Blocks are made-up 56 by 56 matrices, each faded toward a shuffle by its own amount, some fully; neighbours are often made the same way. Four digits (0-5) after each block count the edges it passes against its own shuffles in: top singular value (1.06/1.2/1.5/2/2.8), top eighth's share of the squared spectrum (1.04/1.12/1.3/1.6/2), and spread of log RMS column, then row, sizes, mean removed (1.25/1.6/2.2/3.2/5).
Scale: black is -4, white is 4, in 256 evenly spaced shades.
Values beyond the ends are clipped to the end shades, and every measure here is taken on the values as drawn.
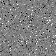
0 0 0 0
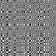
5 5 4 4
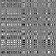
5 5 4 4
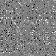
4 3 1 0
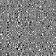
4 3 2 2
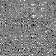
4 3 1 2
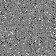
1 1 0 1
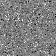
0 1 0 1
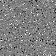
1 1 0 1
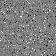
0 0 0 0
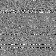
2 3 0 3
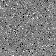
0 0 0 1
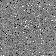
0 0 0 0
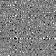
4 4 1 2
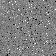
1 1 0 0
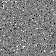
1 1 0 0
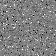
1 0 0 0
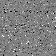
2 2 0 1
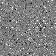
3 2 0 1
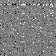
3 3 0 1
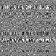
4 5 2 3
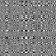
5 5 3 4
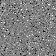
2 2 0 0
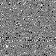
3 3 0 2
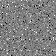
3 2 0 1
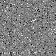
2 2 0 0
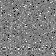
3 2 0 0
